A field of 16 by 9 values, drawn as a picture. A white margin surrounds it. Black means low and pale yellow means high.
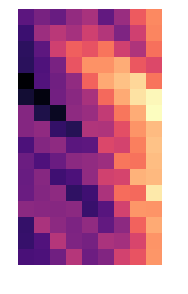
Values rise toward the right. The middle right is the ninth with the highest average. The grain runs diagonally down to the right. No lone cell stands out from its neighbours.
